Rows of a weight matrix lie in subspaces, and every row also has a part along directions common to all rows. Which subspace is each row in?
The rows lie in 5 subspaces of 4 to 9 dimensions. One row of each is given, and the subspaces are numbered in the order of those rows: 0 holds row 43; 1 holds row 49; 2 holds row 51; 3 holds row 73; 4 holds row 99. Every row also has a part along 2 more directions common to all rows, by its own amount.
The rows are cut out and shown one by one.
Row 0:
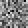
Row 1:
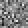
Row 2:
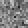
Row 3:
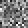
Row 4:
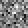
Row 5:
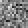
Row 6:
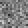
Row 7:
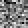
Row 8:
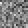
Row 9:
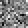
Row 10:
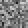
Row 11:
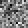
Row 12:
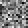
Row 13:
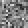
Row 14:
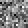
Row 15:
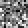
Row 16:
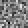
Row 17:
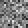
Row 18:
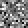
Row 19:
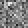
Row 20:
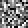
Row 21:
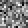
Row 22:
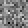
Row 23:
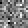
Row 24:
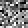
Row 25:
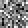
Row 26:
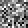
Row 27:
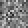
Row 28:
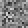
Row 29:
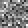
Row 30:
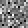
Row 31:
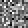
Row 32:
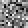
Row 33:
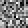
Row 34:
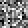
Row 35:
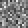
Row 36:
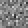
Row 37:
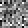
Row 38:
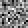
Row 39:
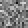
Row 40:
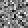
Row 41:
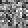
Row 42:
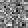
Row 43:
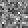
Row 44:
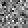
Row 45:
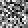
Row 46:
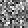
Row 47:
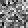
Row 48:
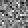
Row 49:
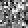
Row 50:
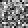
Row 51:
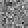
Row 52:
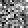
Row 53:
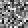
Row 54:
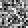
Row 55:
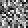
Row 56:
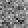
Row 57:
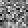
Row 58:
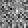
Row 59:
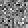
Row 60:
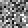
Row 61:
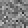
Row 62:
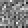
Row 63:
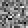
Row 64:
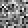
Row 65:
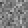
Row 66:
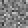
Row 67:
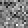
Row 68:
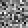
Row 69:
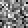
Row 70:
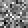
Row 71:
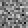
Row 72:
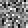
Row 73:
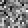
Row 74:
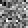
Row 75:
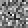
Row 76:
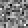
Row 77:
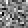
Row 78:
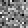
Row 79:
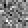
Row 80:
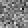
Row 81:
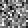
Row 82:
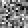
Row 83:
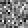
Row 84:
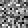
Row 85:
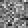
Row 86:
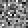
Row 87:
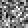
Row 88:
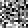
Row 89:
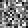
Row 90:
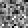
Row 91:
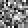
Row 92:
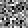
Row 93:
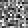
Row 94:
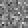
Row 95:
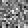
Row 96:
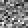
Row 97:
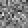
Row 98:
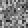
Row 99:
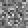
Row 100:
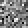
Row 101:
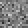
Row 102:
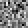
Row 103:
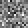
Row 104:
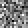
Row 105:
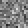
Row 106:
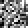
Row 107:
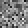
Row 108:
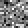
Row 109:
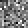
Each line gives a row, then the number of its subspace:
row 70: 2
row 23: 4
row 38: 1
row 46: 3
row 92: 3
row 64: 1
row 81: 3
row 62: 3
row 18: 2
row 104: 2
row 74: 4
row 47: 4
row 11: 4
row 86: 0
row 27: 2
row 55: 2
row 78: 0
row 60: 4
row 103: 4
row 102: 1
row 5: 4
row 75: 3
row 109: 4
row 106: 3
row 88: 4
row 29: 1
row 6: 1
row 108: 2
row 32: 0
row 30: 1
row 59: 0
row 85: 3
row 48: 3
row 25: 3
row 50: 1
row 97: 2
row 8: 2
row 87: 2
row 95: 0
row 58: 2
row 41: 4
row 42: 3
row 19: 2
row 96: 3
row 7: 2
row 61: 2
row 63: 2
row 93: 4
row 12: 4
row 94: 0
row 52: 0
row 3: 4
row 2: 1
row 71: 2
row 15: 4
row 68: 2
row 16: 0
